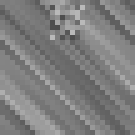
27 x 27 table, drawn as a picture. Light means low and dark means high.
On average the colour sits 50% of the way up the scale. No row or column stands out. The grain runs diagonally down to the right. The top middle is the roughest part. No overall slope runs across the table. An odd patch, rougher than its surroundings, sits in the top middle. Neither half mirrors the other.
